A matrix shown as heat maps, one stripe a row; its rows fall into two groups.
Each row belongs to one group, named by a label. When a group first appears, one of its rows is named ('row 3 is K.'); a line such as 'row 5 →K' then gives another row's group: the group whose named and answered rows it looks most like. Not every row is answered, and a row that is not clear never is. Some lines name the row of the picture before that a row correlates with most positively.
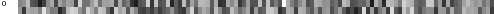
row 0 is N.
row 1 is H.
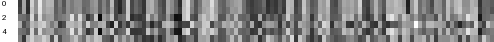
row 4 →N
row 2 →N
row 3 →H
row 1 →N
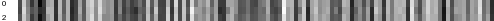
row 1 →N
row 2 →N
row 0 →N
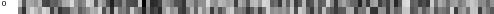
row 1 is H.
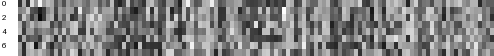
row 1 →N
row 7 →H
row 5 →N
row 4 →H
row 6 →H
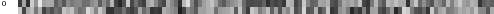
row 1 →H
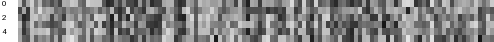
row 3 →H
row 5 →H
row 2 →H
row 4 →H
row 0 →H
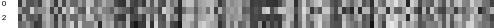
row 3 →N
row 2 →N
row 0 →N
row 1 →H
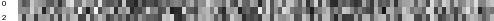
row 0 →H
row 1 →N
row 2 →H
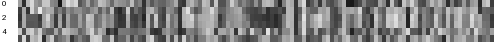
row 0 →H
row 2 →N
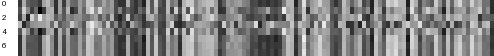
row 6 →N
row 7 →N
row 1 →N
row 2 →N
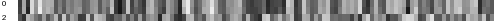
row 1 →N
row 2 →H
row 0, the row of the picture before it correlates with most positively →2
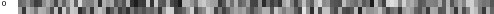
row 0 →N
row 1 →H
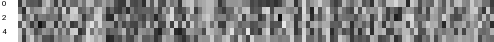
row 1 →H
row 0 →N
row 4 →H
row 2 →H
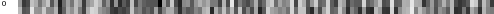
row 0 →H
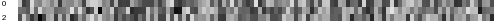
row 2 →N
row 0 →H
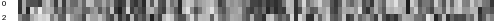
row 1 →N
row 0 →N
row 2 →H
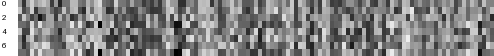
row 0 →H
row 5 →H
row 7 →N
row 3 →N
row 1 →H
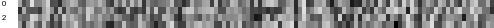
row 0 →H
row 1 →N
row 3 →H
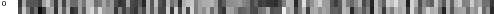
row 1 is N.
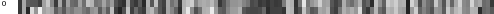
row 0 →N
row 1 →N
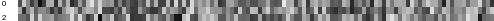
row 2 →N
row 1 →H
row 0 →N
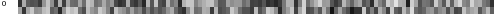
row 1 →H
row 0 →N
